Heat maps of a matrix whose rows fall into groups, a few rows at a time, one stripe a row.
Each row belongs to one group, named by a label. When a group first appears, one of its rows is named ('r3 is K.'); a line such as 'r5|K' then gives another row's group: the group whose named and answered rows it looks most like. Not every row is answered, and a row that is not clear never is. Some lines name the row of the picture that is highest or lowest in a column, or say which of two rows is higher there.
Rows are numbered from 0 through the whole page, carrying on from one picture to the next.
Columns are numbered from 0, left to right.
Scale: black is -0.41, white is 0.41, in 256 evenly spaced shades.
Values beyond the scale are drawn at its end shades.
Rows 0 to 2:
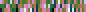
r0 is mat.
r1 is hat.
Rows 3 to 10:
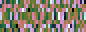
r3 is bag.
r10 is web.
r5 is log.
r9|hat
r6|mat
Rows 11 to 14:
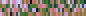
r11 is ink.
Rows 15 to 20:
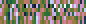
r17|mat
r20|bag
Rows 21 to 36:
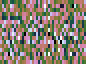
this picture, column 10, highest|34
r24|bag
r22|mat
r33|mat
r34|log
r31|hat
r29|ink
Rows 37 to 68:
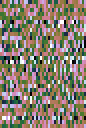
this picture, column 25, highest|48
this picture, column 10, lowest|66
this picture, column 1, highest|66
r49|log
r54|ink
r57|mat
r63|ink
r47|bag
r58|log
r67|hat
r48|bag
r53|ink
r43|mat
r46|ink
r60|ink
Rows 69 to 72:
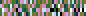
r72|web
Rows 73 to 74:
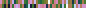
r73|log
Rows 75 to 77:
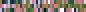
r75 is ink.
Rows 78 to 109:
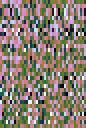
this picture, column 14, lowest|102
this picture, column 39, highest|86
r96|mat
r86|bag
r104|mat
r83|ink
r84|bag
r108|log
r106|bag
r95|ink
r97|log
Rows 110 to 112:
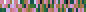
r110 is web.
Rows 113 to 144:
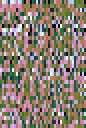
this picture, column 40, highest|115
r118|web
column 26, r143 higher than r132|No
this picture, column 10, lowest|140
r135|web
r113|ink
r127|web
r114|ink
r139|hat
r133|web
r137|ink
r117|hat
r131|bag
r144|ink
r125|bag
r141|mat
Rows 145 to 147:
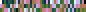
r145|bag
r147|hat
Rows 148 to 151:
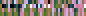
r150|web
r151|web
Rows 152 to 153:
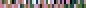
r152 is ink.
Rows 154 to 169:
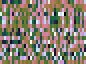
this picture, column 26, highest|167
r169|mat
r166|bag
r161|web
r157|mat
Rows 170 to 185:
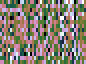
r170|web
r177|log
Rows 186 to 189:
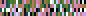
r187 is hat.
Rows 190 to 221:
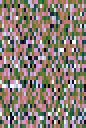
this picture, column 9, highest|211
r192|ink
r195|web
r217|mat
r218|log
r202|mat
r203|web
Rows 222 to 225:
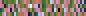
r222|bag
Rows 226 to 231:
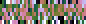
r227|web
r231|mat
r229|log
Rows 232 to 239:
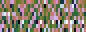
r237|web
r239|log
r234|web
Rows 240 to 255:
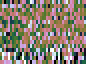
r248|bag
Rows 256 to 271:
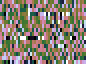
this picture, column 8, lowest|262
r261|mat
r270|ink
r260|hat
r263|web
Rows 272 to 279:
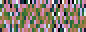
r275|mat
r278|hat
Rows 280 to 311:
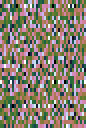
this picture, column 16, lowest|296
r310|bag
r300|mat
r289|log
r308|web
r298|ink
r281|hat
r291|hat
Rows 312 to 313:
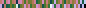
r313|bag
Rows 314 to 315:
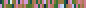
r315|mat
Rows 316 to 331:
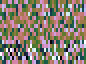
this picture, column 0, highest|329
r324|bag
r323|web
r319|hat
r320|bag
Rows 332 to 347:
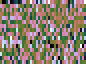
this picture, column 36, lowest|341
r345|bag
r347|web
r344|web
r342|ink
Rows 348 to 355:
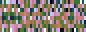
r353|bag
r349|web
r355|mat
